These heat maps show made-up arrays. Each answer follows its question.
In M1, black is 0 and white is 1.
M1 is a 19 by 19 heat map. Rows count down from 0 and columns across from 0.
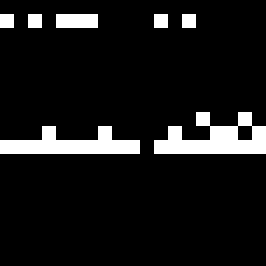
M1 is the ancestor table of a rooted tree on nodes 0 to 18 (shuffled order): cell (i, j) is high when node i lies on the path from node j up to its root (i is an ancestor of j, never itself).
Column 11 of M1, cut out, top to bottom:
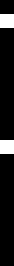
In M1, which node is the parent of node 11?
1
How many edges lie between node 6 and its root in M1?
2
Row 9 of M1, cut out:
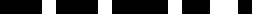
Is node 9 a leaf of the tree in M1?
no
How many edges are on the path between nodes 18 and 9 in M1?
1
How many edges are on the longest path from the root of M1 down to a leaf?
2
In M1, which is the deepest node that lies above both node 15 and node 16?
9
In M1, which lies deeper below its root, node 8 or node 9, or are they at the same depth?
the same depth
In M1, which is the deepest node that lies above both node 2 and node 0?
1
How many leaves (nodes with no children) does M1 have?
15
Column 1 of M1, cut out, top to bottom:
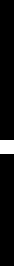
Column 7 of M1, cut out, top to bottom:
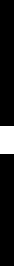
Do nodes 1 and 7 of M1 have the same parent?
no
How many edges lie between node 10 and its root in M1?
0
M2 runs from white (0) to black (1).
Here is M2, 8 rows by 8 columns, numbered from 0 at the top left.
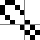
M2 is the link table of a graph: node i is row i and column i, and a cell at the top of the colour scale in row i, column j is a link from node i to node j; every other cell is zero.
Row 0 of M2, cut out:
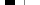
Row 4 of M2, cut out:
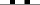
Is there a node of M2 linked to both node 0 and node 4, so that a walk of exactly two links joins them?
yes
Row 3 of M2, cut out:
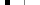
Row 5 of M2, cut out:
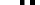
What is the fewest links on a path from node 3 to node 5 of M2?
5
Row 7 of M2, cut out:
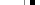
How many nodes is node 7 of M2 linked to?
1
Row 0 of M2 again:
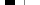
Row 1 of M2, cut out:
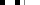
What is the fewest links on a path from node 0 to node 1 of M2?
1
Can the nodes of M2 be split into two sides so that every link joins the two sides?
yes
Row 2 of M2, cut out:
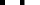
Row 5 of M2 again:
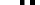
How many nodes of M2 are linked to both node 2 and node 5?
1
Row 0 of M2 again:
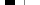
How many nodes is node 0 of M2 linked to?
2
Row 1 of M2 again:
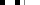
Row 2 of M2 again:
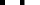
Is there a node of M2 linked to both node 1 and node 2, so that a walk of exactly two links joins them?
yes
